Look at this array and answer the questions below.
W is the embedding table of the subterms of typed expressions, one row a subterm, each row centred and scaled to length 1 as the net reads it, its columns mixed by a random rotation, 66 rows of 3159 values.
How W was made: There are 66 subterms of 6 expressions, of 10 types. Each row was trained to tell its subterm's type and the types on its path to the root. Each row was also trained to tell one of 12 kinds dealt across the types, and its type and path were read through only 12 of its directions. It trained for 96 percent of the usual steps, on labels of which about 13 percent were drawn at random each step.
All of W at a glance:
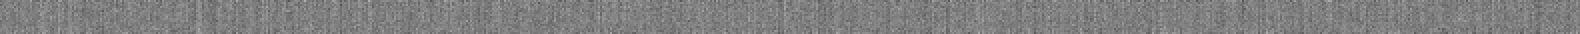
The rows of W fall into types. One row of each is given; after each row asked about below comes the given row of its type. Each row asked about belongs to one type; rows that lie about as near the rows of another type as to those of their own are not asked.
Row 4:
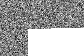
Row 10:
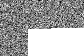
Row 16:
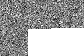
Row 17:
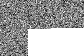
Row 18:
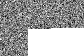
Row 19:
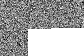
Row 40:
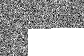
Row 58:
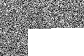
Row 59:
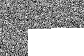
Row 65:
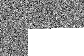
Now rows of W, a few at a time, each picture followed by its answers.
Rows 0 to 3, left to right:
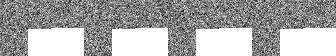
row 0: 59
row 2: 18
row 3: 59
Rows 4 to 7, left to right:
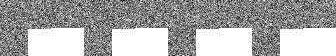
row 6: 16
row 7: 58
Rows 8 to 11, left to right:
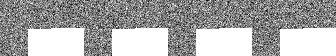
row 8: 65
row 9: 17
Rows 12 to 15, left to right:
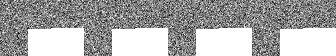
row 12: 16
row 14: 58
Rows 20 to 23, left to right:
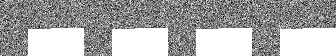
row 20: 58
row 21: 16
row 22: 65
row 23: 4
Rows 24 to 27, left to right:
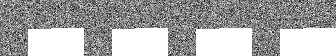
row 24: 65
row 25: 10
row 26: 40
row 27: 59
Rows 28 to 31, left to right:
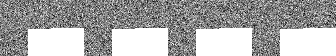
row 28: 40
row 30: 18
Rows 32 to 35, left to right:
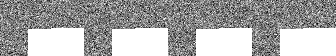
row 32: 40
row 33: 10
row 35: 4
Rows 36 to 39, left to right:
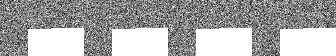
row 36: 16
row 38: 40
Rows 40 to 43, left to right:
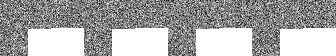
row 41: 65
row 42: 59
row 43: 16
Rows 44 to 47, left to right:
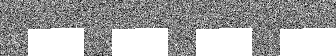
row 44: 10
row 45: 4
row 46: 16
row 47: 58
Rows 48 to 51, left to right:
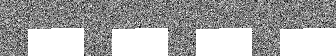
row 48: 19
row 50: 40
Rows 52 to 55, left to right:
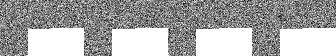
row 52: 58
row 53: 40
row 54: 65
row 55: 17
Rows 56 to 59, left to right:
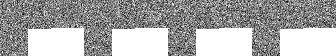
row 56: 65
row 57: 17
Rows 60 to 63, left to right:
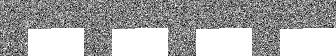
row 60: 4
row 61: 59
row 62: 17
